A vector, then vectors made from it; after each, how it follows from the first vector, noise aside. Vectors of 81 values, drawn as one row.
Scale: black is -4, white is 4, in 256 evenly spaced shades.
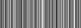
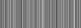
shrunk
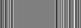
partly zeroed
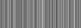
shrunk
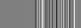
partly zeroed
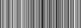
sign-scrambled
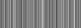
shrunk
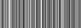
wrapped around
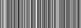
wrapped around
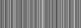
shrunk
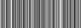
wrapped around
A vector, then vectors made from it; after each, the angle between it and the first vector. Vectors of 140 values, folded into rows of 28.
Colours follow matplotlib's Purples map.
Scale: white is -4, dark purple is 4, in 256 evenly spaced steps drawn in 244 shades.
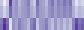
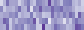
partly aligned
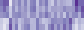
nearly opposite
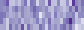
partly opposed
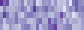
partly opposed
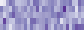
partly aligned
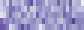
partly aligned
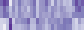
nearly opposite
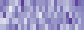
partly opposed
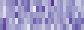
partly aligned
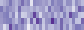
orthogonal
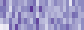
partly opposed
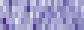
partly aligned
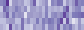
partly opposed
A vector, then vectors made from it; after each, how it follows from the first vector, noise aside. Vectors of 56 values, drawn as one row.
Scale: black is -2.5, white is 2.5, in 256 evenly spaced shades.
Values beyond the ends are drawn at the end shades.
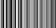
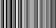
copied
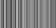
shrunk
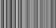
shrunk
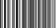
negated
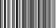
negated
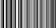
copied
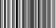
negated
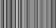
shrunk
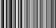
copied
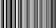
copied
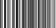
negated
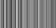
shrunk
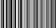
copied
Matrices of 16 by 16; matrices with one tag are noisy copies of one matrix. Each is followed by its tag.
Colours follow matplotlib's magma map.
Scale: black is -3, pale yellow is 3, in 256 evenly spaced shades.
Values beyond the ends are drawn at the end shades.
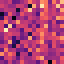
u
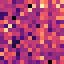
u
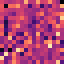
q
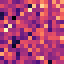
u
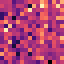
u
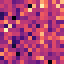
u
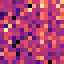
u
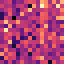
u
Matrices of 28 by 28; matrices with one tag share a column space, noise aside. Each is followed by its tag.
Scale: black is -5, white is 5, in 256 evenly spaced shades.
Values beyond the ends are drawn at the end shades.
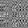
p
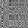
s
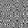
p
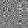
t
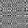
t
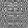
t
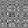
p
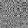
t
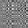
t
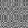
s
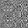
p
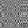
p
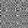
t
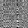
s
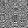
s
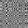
t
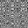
t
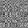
p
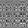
p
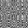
s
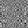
p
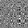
p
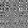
t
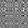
t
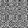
s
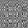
p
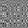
p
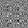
p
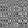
p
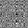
p
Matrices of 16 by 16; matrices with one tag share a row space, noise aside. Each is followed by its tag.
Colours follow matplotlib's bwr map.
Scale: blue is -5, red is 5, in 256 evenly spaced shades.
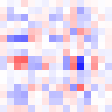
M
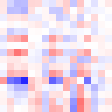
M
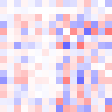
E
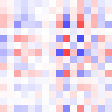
E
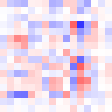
M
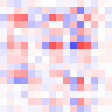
M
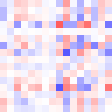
E
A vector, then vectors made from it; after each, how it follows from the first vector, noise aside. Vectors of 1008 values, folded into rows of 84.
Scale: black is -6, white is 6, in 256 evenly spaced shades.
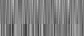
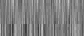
copied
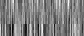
scaled up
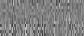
sign-scrambled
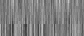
copied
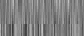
copied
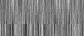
copied
